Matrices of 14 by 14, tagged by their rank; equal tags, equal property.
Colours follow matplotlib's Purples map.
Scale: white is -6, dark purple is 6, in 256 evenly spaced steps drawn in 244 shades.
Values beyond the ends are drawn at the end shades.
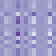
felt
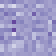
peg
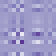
felt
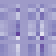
felt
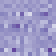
peg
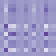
felt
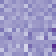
peg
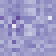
peg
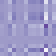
felt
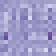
peg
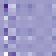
felt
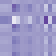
felt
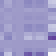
felt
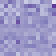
peg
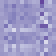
peg
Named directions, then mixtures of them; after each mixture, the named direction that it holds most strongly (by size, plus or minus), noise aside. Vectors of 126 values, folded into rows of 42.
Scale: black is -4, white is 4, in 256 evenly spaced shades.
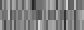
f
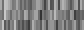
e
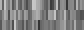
f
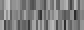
e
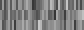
f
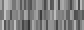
e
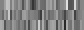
f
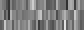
f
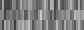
e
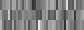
f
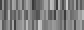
f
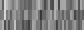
e
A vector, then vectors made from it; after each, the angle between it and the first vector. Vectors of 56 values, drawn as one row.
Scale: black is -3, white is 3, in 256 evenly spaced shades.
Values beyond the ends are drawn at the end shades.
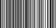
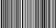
partly opposed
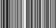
orthogonal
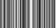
orthogonal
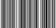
partly opposed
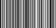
nearly parallel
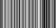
partly opposed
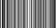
orthogonal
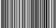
nearly opposite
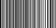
nearly parallel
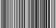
nearly opposite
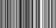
orthogonal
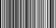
nearly parallel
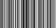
partly aligned
